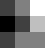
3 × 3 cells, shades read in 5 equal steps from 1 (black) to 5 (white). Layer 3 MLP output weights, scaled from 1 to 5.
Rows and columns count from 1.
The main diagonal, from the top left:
2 2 3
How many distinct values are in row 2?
3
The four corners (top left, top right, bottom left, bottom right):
2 5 2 3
